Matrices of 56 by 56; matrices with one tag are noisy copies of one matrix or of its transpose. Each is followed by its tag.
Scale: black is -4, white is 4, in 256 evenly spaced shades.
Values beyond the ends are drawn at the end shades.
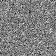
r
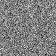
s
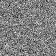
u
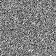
r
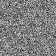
u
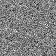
s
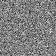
r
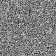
r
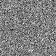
r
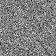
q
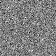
r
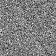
q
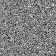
s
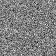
s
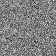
s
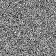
u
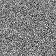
s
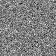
s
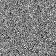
s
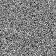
s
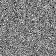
u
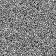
s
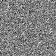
r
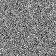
s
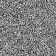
u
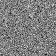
s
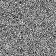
u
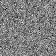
u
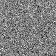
s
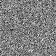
r
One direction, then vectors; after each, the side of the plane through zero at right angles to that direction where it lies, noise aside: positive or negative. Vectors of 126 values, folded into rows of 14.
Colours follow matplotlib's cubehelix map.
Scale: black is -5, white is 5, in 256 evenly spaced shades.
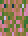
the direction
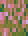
negative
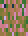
positive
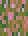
negative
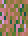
negative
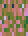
positive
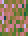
negative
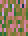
negative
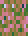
negative
